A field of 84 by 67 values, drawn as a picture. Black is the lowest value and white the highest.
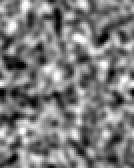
The texture is blotchy. On average the colour sits 50% of the way up the scale. There is no seam. There is no overall slope. Neither half mirrors the other. The ninth with the lowest average is the middle left.
